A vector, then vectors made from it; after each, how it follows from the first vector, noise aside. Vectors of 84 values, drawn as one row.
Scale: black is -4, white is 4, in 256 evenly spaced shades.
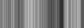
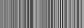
sign-scrambled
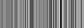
sign-scrambled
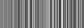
sign-scrambled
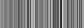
sign-scrambled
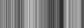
copied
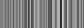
sign-scrambled
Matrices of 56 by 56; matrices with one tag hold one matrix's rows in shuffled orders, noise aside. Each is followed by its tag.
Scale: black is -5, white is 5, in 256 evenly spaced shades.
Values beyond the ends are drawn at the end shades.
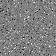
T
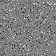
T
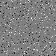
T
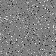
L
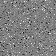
T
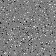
T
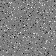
T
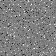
T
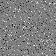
T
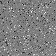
T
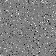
L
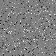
T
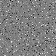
L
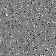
L
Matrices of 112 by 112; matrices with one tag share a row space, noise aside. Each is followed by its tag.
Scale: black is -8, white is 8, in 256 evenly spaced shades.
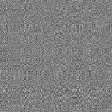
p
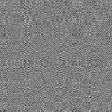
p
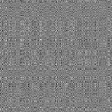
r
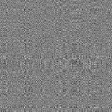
p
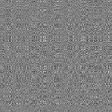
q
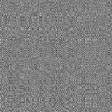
r
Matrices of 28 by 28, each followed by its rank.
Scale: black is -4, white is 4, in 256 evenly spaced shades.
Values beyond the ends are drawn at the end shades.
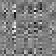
three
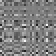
two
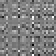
three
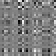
two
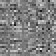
five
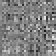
five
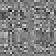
five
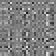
three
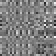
three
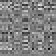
three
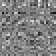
five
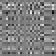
two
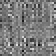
five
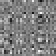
three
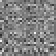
five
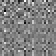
three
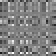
two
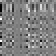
two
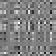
two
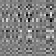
two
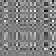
two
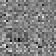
five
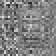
five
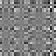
two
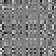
three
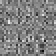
five
